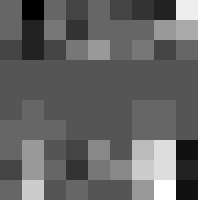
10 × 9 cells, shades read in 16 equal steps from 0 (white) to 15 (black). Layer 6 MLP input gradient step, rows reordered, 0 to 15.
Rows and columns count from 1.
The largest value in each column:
11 15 11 12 10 11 12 13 14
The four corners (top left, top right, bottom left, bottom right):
9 1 9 14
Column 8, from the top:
13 6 11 10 10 9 9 2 2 0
